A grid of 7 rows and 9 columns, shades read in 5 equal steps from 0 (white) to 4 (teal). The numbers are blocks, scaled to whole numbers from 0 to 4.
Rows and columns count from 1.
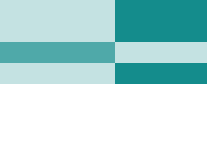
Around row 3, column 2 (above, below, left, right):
1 1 3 3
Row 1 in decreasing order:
4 4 4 4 1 1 1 1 1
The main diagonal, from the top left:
1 1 3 1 0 0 0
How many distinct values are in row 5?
1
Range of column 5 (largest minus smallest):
3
